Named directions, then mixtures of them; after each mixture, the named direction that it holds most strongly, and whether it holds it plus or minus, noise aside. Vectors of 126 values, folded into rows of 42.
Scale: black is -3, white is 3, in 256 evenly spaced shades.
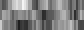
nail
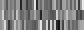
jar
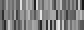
jar, minus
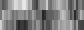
nail, plus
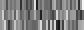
jar, plus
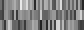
jar, minus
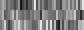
jar, plus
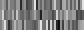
jar, plus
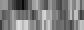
nail, minus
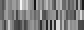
jar, minus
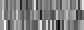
jar, plus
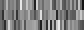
jar, minus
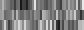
jar, plus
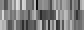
jar, plus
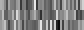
jar, plus
